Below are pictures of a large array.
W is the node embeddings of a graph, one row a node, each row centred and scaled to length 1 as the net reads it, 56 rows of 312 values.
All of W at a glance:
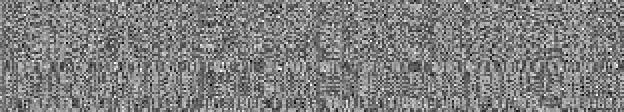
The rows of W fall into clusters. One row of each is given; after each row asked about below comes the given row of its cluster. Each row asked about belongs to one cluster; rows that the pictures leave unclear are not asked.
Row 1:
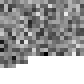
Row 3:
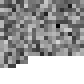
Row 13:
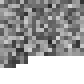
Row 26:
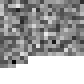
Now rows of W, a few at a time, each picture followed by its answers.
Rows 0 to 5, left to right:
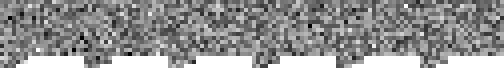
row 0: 13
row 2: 3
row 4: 26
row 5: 3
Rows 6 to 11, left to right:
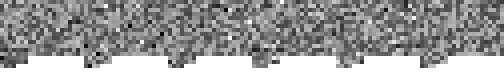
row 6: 1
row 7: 26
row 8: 13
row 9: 1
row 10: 3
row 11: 26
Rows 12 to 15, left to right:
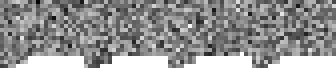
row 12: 26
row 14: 1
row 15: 13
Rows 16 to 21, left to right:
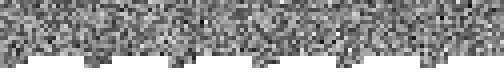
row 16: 3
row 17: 1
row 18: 13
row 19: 1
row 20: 3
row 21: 13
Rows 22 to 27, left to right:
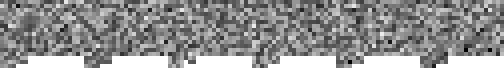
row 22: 1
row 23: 1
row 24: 3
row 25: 3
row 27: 1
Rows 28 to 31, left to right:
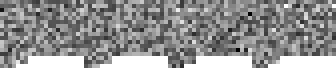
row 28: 3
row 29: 26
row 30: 1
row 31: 13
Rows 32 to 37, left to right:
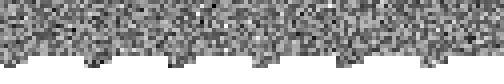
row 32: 13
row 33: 13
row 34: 13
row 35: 13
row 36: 26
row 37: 3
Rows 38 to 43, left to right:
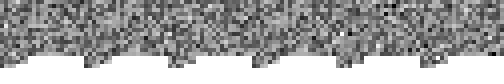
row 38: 26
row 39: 26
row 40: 3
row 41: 26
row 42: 13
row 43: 26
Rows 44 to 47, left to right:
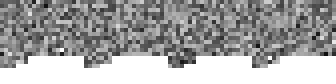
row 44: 13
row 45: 26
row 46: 1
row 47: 26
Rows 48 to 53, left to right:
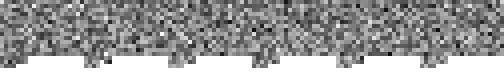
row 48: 13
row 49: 3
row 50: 3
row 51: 3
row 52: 3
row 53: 3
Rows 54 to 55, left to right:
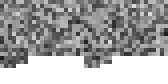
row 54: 1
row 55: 1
